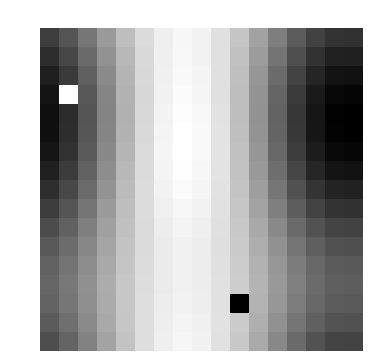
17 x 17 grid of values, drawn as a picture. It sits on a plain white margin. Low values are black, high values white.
The top left is the roughest part. The top right is the ninth with the lowest average. On average the colour sits 60% of the way up the scale. Two lone cells stand out: one far higher and one far lower than their neighbours.
